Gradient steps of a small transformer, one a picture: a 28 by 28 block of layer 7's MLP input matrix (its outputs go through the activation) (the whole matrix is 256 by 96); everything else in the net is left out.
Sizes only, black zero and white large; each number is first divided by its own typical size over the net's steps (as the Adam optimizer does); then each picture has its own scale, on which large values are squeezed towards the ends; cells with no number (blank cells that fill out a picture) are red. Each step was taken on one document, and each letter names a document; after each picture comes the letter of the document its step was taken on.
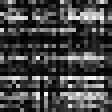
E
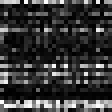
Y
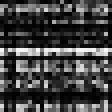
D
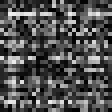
E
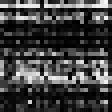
D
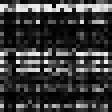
D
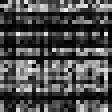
D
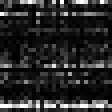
Y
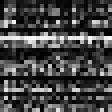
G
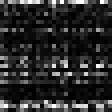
Y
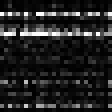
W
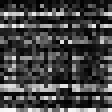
G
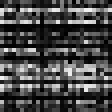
D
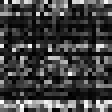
Y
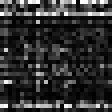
Y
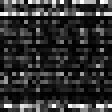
Y
